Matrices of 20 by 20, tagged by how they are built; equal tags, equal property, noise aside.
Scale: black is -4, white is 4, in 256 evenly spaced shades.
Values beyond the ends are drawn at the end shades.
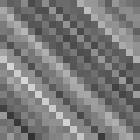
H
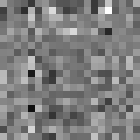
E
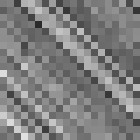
H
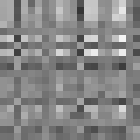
E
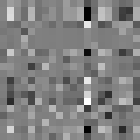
E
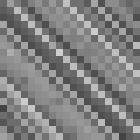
H
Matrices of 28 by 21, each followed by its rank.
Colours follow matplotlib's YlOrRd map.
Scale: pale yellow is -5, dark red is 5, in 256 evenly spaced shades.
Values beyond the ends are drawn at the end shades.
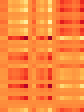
one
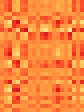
two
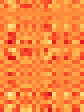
two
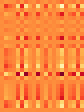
one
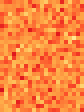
full rank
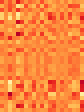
two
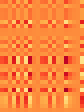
one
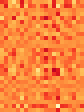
three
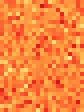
full rank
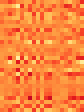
three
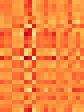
two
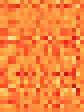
three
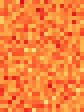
full rank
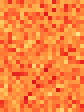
full rank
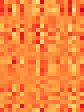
three
